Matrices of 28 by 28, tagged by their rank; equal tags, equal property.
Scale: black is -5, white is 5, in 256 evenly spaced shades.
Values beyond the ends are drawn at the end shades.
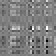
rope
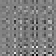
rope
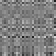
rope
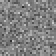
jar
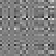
rope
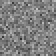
jar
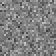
jar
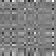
rope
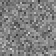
jar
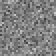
jar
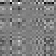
rope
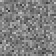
jar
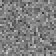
jar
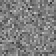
jar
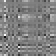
rope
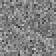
jar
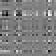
rope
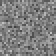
jar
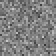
jar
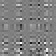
rope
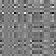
rope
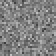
jar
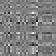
rope
